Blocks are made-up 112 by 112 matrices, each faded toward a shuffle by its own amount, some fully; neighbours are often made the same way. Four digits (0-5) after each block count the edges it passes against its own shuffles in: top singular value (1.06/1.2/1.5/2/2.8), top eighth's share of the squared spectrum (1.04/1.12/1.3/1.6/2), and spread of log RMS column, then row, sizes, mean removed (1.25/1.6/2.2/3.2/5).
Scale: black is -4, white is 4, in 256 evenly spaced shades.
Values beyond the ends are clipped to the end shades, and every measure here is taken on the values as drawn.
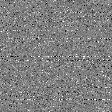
2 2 0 3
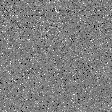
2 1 0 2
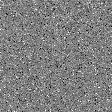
0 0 0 0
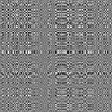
5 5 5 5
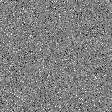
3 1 0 0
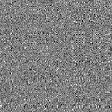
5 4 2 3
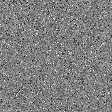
0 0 0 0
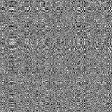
5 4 3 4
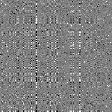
5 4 3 3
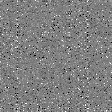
4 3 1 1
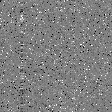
3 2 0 0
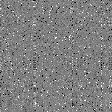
4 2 1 1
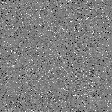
3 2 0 0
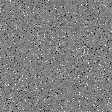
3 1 0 0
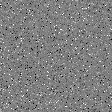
2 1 0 0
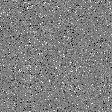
3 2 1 0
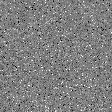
0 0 0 1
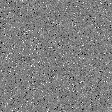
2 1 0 0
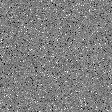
0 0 0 0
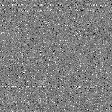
3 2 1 2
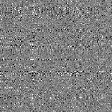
4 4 2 3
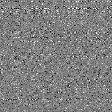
4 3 1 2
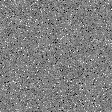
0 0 0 0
